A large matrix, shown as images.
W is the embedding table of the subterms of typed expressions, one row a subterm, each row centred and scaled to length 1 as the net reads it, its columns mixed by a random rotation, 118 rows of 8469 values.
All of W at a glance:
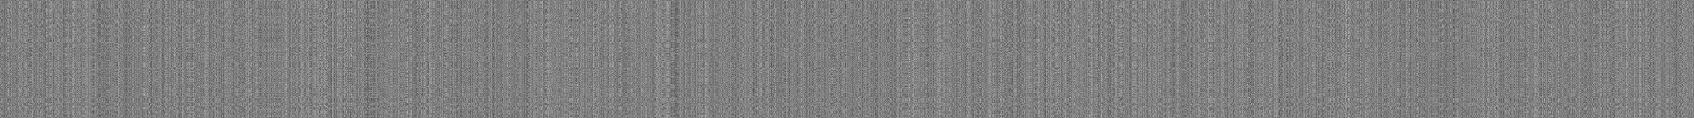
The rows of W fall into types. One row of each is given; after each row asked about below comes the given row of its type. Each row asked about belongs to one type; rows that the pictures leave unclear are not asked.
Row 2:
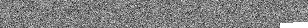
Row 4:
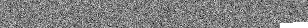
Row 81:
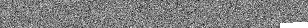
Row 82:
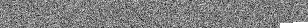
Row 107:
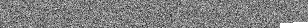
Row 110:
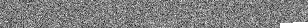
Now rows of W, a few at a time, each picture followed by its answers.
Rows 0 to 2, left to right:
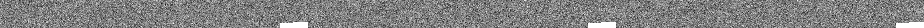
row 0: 82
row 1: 2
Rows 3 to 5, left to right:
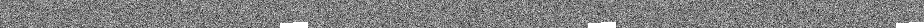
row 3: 2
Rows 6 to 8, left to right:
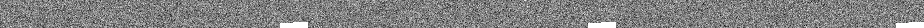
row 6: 107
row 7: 2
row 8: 4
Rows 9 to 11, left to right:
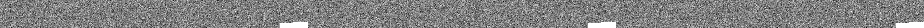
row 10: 4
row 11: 107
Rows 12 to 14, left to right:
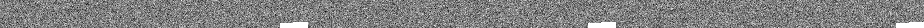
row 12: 2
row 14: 107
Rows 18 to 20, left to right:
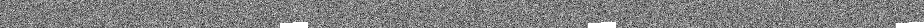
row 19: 4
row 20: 4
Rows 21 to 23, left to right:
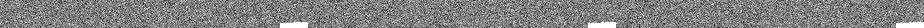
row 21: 110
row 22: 110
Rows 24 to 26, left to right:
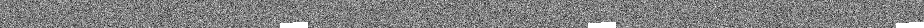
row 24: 4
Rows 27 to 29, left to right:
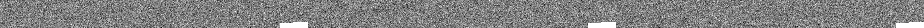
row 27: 107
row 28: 2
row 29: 107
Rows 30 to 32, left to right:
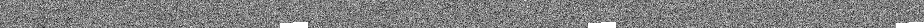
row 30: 107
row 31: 2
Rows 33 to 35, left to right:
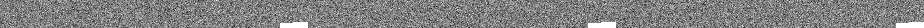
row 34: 107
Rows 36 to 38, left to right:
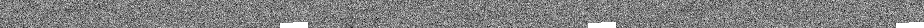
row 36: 2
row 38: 2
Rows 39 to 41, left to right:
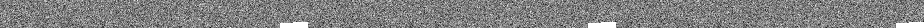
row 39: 82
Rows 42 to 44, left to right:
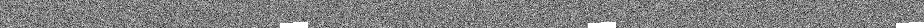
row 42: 107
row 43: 4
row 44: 81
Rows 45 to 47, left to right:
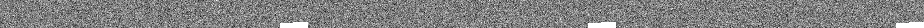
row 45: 2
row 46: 110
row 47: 107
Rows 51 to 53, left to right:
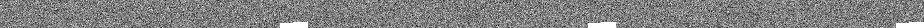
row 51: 107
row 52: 4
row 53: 82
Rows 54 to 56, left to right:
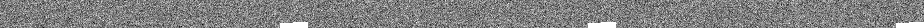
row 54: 107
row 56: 82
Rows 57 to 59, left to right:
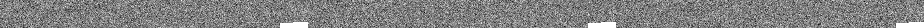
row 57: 2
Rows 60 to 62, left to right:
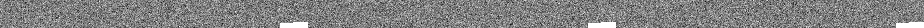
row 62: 81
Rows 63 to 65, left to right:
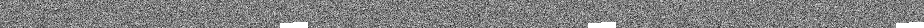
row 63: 107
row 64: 107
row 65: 82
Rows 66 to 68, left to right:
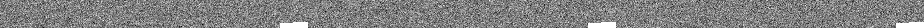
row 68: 81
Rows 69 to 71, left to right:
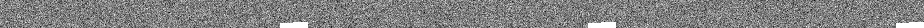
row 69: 110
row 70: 82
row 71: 81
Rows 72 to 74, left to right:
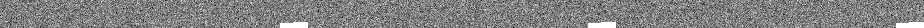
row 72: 110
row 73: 4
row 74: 2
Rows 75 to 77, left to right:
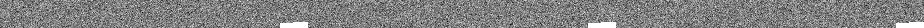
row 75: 81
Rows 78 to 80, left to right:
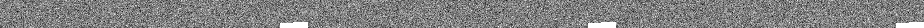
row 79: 81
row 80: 110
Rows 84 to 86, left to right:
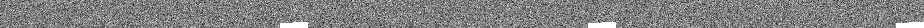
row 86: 4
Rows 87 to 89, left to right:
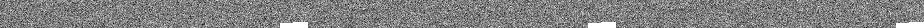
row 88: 107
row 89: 2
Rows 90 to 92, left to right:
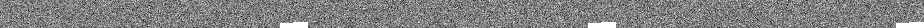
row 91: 110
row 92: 82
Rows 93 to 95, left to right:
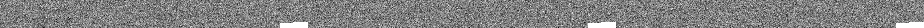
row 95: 107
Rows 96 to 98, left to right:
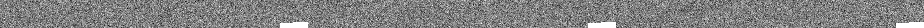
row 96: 4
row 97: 82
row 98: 2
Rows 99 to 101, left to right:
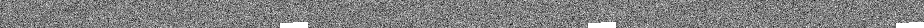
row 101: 81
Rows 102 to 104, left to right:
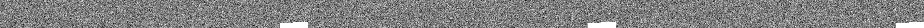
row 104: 110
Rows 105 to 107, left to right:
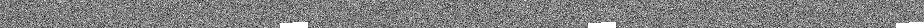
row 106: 2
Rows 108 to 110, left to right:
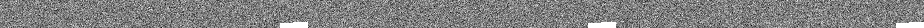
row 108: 107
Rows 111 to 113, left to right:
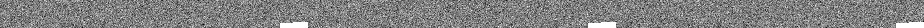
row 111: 81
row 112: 81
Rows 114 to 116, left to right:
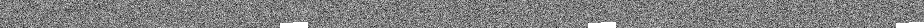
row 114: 2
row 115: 81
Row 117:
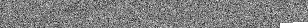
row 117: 2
